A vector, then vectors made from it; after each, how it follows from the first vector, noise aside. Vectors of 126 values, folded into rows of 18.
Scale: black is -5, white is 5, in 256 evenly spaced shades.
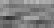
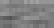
shrunk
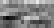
scaled up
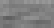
shrunk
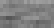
shrunk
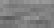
shrunk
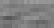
shrunk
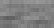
shrunk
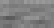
shrunk
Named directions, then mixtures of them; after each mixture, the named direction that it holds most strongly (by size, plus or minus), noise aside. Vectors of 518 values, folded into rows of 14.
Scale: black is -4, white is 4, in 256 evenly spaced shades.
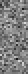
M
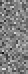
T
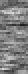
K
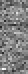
T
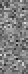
M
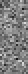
M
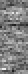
K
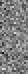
T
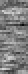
K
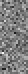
T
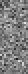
M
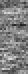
K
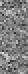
T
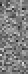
M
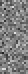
T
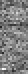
T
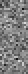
M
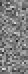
T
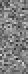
M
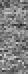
M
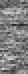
K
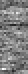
K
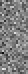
T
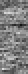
K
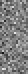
T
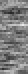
K
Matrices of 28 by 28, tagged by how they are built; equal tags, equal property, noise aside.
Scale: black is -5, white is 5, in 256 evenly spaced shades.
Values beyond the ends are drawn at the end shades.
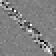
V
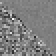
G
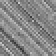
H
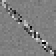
V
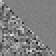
G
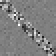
V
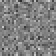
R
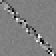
V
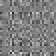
R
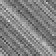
H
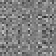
R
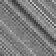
H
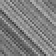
H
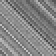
H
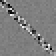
V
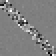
V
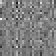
R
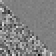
G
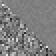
G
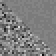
G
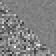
G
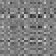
R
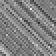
H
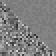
G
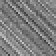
H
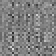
R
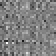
R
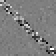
V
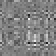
R
